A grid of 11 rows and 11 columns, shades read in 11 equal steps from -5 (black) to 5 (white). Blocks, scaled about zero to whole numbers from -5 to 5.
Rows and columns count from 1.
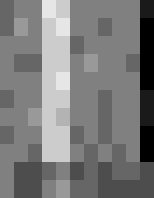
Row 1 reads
-1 0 0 4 3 0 0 0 0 0 -4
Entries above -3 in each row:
10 10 10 10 10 10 10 10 10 11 11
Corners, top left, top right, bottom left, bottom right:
-1 -4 0 -2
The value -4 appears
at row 1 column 11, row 6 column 11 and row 7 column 11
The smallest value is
-5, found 6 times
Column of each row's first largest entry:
4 5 4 4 5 4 4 4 4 1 5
